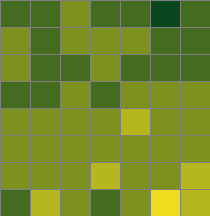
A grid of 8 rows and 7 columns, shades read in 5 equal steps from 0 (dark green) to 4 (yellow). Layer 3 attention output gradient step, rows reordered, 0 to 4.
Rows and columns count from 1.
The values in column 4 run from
1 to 3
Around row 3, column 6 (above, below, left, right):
1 2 1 1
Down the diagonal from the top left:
1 1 1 1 3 2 3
